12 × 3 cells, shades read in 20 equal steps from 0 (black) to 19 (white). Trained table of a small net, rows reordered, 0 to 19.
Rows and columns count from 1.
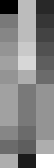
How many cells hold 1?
0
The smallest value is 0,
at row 1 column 1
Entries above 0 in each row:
2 3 3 3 3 3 3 3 3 3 3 3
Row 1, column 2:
14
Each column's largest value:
13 16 19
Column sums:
120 130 109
